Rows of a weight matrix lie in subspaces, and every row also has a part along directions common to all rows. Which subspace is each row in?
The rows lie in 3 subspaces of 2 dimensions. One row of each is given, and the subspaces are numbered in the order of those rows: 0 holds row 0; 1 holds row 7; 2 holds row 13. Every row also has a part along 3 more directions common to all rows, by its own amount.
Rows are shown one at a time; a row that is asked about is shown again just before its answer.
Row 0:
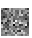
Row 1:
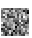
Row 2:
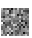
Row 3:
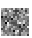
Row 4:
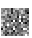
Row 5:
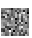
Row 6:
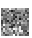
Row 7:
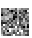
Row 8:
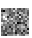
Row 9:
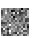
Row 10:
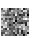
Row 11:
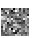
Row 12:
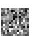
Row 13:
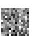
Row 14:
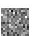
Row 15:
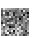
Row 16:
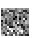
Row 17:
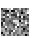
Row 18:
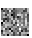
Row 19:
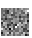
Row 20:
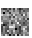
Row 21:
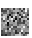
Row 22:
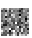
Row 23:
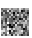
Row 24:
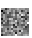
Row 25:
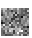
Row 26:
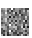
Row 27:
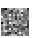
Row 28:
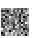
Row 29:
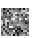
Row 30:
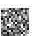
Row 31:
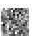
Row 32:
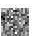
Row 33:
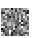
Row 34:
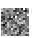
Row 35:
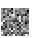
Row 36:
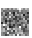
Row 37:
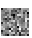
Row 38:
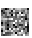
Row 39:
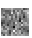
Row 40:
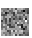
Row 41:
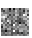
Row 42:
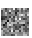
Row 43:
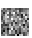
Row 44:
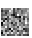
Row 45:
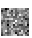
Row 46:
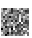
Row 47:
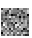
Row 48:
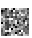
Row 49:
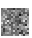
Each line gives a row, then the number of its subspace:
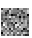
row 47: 2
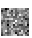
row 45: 0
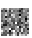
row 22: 2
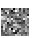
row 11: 0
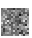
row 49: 0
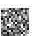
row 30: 1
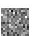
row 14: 1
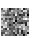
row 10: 0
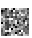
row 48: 0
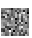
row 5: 2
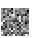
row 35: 2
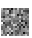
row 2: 2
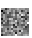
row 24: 0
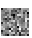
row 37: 2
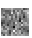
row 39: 2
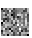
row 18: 2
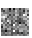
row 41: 0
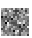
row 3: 0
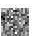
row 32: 0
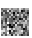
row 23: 1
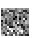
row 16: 1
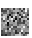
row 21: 0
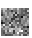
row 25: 1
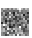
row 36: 1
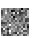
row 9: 1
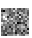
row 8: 0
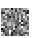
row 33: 2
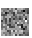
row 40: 1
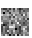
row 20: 1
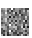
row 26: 1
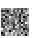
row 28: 2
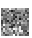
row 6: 1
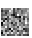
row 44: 2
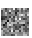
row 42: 0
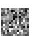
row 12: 1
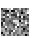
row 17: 2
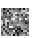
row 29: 1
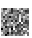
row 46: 2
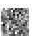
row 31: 0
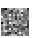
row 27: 0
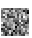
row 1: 2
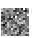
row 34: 0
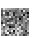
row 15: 1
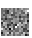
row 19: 2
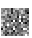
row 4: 2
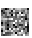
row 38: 0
